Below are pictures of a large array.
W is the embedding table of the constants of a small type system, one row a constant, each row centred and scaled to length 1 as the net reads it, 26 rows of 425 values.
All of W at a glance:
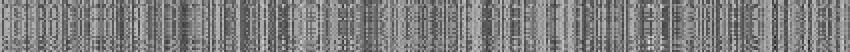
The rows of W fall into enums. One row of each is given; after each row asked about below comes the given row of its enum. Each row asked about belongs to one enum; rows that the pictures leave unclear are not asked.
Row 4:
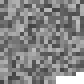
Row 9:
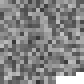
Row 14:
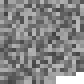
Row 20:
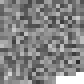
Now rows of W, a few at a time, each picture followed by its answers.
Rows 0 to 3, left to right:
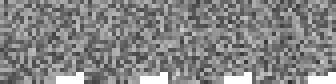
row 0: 14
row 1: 14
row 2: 20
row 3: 9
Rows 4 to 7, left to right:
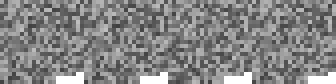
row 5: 4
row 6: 14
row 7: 4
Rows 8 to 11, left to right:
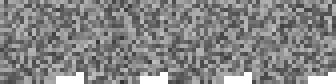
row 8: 14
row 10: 14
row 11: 4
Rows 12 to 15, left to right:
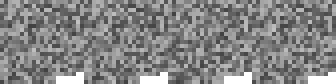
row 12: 4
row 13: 4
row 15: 4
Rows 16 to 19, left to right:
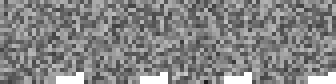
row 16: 14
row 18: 9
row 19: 4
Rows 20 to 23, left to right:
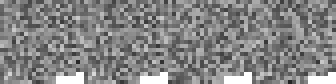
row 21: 20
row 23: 9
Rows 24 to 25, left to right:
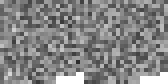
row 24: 20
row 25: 14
